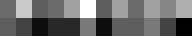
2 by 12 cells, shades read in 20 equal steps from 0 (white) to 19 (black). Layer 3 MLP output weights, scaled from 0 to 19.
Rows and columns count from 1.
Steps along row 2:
up up down same down up down same down up up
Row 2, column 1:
12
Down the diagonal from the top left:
11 14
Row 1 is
11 4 12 11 7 0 12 7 11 7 9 6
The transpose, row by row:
11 12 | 4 14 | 12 18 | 11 16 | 7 16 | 0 10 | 12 18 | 7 12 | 11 12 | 7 10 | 9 14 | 6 19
